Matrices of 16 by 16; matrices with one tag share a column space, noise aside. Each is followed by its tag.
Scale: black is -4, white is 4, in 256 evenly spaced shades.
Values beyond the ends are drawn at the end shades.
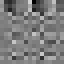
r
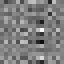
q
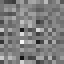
q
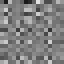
q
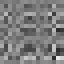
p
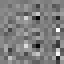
p
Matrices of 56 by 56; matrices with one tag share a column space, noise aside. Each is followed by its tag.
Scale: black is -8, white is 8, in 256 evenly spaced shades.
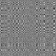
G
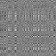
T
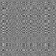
G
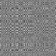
G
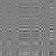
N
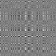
T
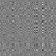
G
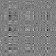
T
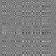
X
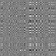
G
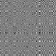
X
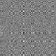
X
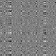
X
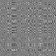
G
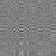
N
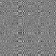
X
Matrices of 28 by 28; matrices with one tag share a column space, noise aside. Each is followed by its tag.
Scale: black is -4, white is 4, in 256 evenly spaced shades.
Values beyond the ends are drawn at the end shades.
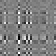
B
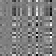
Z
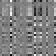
Z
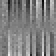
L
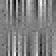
L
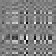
B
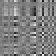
Z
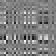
B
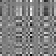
Z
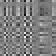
Z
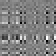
B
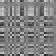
Z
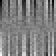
L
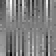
L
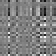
Z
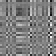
Z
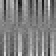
L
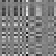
Z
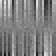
L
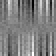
L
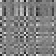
Z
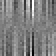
L
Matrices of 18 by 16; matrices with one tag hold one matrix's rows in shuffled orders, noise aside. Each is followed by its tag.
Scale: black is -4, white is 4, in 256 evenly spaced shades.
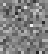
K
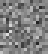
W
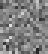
W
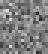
W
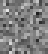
W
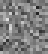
W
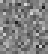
K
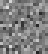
W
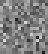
K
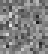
W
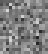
W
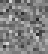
W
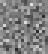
K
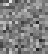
W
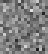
K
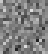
K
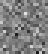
K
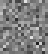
K
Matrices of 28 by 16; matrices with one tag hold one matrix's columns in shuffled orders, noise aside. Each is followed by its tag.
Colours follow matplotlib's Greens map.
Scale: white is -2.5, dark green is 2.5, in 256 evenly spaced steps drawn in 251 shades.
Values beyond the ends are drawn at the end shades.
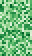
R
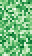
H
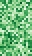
H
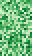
H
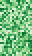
H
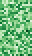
R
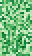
H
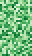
R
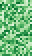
R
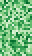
H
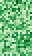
H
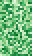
R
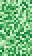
R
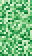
R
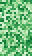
H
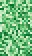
R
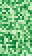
H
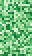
R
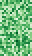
H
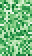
R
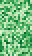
H
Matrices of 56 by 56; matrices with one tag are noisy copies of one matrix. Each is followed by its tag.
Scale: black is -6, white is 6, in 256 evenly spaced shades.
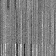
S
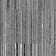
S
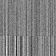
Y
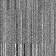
S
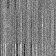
S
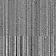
Y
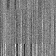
S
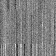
S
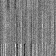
S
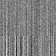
Y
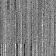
S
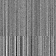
Y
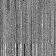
S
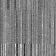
S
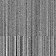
Y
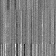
S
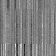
S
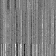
S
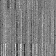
S
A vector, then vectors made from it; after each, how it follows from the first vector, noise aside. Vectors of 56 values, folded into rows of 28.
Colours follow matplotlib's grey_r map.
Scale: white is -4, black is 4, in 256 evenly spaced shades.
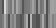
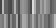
wrapped around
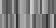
wrapped around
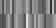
wrapped around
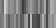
copied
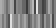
wrapped around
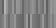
shrunk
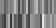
wrapped around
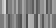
sign-scrambled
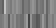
shrunk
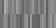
shrunk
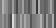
wrapped around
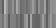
shrunk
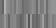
shrunk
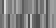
copied
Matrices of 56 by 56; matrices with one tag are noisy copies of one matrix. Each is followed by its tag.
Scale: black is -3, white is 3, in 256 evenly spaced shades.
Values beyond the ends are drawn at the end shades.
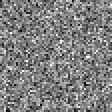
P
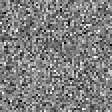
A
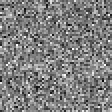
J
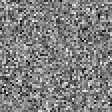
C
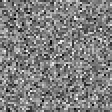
P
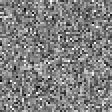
J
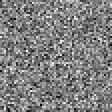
P
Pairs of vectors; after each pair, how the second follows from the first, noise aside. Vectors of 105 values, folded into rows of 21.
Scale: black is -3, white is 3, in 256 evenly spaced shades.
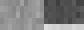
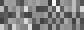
shuffled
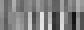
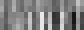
copied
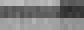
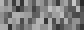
shuffled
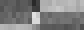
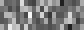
shuffled
